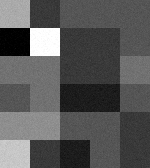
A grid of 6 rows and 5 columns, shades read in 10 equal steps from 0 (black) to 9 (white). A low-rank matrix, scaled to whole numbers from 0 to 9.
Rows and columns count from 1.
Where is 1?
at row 4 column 3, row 4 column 4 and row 6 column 3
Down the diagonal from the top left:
6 9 2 1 2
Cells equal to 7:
1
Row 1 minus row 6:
-1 0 2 0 1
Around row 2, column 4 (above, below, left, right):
3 2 2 3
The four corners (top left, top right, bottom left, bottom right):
6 3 7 2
